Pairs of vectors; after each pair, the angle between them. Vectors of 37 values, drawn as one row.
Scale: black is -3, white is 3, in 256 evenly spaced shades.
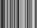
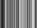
nearly parallel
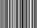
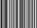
partly aligned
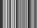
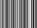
partly opposed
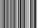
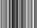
orthogonal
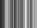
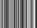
orthogonal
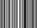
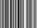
nearly opposite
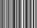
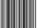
partly aligned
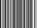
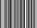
partly aligned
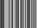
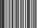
nearly parallel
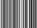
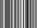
orthogonal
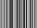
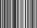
partly opposed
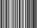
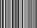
orthogonal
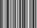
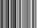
partly aligned
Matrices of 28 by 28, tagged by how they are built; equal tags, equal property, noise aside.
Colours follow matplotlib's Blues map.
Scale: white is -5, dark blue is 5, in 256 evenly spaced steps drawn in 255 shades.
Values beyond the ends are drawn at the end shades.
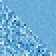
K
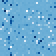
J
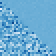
K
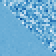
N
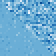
N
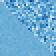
N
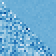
K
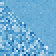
K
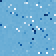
J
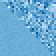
N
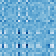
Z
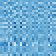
Z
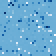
J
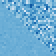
N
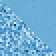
K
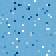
J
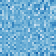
Z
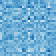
Z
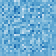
Z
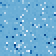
J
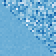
N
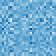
Z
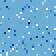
J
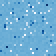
J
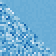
K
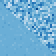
N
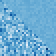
K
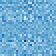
Z
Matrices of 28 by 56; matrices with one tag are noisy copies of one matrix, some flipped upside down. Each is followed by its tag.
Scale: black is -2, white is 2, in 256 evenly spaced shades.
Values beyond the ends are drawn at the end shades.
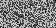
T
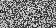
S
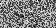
T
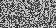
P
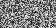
P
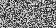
S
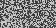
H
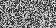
P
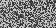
T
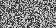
P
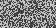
T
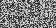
P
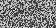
T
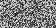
T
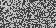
H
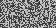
P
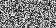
P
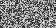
P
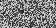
T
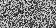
T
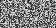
P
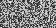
P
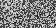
H
